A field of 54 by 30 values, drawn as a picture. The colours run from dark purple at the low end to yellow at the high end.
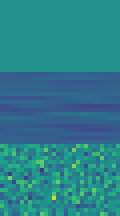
It is made of 3 by 1 panels. Panel 1,1: middling, flat. Panel 2,1: low, streaked across, faint in contrast. Panel 3,1: middling, fine-grained, strong in contrast.
